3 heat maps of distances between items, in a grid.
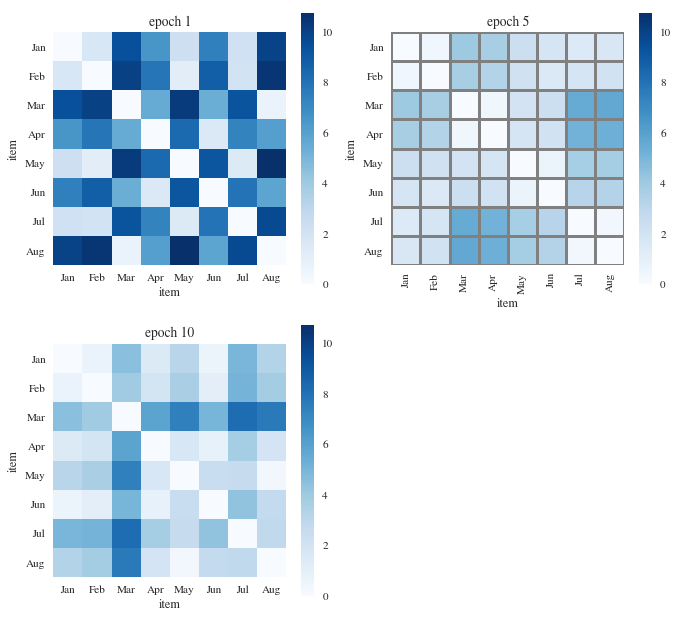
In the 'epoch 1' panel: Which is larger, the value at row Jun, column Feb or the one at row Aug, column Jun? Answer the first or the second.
the first
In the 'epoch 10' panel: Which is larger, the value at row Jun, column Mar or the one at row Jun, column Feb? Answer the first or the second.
the first
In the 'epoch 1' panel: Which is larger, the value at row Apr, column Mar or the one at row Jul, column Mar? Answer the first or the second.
the second
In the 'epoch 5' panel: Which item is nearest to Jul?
Aug
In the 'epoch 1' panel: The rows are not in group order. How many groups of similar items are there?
3
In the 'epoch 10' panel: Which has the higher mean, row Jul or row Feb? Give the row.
Jul
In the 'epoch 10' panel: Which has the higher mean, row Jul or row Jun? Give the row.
Jul
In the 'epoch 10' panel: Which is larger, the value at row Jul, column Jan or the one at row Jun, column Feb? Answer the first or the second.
the first
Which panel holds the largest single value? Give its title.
epoch 1
